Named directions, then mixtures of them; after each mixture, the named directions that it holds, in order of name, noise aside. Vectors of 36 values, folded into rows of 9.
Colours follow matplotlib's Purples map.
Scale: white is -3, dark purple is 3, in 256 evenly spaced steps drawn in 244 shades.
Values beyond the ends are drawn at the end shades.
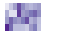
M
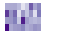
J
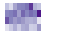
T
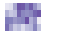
M, T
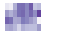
M, T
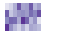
J, M, T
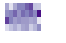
T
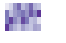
J, M, T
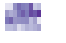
M, T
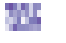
J, M, T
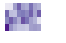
J, M, T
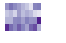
T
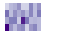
J, M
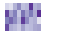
J, M, T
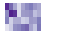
M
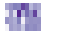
J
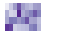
M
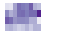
M, T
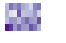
M, T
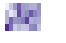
M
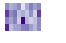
J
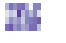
J, M, T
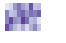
J, M, T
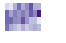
J, M, T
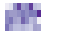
J, M, T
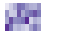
M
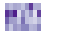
J, M, T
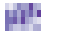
J, M, T
